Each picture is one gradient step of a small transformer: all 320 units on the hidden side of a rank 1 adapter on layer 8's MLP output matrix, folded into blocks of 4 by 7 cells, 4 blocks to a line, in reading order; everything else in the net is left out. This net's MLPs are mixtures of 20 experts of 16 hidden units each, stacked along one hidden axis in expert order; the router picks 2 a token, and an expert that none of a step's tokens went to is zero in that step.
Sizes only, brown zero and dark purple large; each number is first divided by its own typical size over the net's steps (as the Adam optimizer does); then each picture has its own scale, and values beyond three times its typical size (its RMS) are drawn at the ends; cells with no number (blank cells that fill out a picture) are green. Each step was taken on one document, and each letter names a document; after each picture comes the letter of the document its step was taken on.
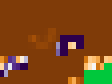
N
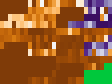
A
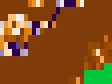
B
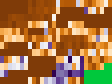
A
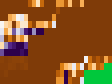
B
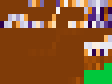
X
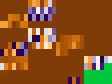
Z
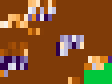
Z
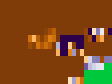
N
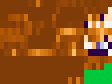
X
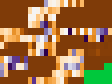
A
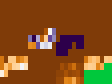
N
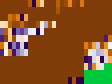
B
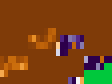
N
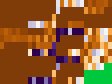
A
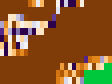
B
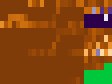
X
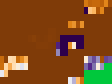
N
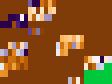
Z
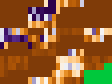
A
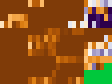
X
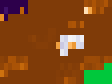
N
